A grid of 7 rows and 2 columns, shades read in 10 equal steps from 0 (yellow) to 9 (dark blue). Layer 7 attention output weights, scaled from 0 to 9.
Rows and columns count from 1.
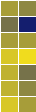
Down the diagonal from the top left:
3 9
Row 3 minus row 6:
1 -1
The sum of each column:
17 28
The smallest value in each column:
1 0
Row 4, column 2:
0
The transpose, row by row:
3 5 3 1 2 2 1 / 4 9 3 0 5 4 3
